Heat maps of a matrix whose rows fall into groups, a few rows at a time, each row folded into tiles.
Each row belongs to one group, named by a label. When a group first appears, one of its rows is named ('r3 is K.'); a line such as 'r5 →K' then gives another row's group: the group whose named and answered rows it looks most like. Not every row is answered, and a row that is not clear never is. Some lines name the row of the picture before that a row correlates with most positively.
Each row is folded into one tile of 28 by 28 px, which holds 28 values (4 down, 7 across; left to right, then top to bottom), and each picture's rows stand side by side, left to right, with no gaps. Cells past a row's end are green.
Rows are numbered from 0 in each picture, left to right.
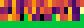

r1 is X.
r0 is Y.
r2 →Y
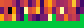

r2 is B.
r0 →Y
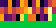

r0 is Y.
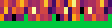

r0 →X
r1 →B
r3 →B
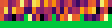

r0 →X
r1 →X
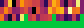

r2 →X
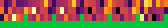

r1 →B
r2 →B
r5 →X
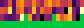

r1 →X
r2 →Y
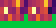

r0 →B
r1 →B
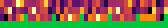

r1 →B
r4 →B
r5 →Y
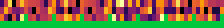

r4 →X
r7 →Y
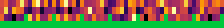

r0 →X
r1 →X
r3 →B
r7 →X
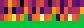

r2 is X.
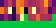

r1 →B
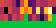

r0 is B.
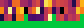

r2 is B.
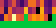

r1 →Y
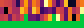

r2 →Y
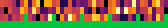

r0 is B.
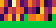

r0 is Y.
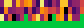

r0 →X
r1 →Y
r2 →Y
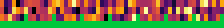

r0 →Y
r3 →Y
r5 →B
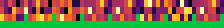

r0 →Y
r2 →Y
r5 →X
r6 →Y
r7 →B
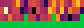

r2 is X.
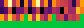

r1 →X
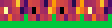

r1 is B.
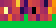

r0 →B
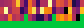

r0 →B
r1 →X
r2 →Y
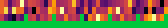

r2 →B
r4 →B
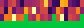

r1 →B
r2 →Y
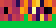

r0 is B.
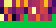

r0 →X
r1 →B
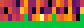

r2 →Y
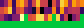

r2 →X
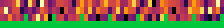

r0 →B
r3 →X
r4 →X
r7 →X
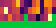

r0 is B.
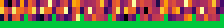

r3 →B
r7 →B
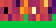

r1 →B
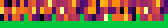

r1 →X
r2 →B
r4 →Y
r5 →B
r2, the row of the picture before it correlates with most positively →1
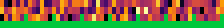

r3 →Y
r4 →Y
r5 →B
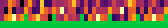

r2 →B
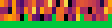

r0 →Y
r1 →X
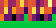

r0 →X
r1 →X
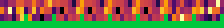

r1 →X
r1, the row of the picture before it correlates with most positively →0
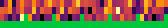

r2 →X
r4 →B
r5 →X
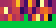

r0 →B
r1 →Y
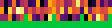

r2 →X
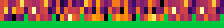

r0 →X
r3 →Y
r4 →Y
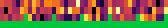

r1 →X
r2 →X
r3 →Y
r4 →B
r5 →Y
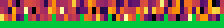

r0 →Y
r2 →B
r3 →Y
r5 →X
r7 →Y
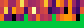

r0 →X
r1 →B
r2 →Y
